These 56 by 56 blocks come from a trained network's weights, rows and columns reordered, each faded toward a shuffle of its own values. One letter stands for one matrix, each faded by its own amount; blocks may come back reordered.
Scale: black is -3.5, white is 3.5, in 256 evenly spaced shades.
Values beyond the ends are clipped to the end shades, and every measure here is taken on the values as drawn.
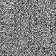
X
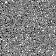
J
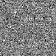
X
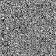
X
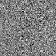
X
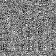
X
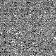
J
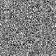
X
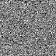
X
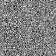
X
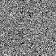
X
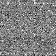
J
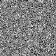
X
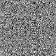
X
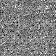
J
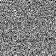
X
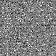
J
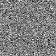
X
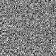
X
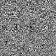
X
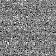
J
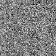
X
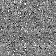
J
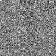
X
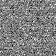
J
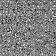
J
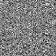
X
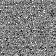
J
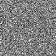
X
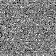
J
